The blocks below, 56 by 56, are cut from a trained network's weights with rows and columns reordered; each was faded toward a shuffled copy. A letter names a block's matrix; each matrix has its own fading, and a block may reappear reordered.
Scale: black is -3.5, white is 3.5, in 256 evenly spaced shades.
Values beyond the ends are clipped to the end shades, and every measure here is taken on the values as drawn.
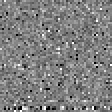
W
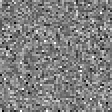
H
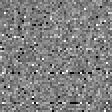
W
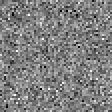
H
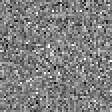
H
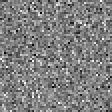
H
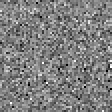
H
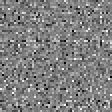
W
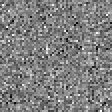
H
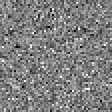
H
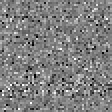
W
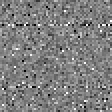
W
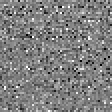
W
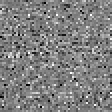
W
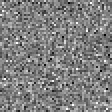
H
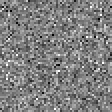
H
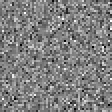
H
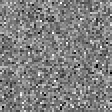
H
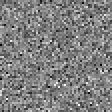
H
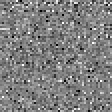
W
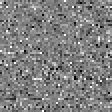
W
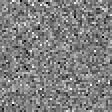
H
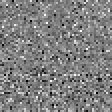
W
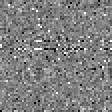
W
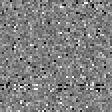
W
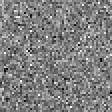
H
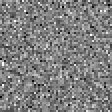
H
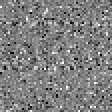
W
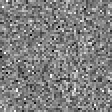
H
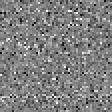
W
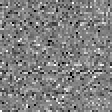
W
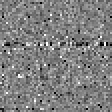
W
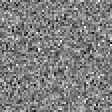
H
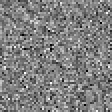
H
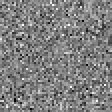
H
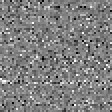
W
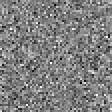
H
